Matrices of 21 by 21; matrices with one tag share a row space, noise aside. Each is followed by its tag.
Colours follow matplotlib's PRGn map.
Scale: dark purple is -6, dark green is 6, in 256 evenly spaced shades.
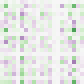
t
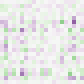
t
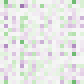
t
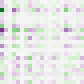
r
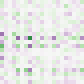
r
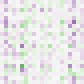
t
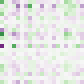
r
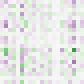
t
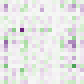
t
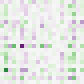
t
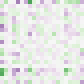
r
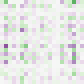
t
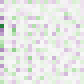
r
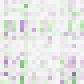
t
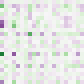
r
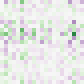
t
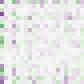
r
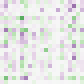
t
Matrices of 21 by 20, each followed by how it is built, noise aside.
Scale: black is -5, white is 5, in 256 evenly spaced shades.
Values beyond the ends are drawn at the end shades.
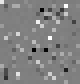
sparse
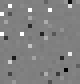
sparse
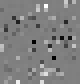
sparse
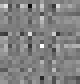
low rank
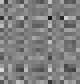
low rank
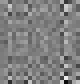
low rank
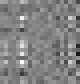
low rank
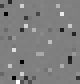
sparse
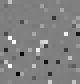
sparse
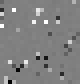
sparse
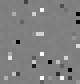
sparse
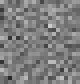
low rank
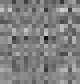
low rank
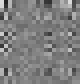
low rank
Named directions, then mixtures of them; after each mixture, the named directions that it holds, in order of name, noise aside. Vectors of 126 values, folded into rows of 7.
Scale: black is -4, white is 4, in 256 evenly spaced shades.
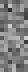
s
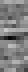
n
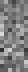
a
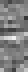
n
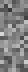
a, n, s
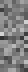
a, n, s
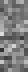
a, n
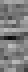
n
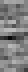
n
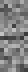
a, n, s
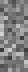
a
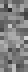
s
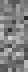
a, n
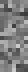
n, s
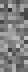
s
